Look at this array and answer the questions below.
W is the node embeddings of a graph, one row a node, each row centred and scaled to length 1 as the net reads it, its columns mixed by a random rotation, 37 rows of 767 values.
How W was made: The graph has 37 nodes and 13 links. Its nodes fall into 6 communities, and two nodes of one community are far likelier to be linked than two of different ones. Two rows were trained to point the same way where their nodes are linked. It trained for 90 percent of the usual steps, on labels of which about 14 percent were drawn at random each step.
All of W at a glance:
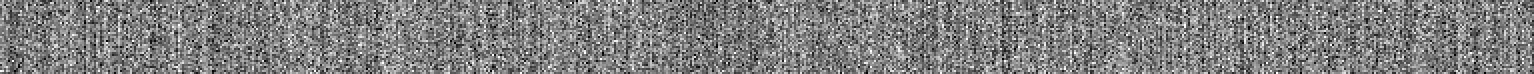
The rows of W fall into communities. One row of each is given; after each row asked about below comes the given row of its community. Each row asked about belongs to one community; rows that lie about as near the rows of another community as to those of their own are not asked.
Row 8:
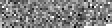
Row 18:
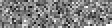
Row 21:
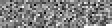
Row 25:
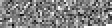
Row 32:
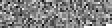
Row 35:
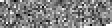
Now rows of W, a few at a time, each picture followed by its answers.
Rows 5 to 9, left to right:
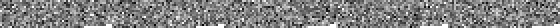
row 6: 32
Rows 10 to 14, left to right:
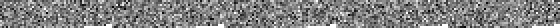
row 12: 35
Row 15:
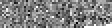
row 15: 8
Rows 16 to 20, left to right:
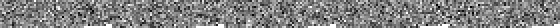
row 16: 25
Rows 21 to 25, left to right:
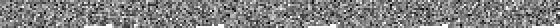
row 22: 18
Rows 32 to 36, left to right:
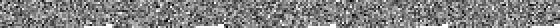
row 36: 21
